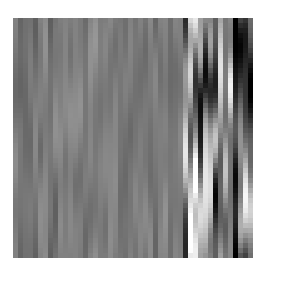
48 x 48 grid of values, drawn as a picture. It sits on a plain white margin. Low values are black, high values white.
Mirror symmetry: none. Ninth with the highest average: bottom right. Average level on the scale: 50%. Calmest part: centre. Ninth with the lowest average: top right. Seam: vertical, 70% of the way across, the left part calmer.
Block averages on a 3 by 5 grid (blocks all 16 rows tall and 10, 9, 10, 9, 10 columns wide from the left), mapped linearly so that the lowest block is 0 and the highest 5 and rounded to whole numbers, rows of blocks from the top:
2 3 3 3 0
3 3 3 3 3
3 3 3 5 3
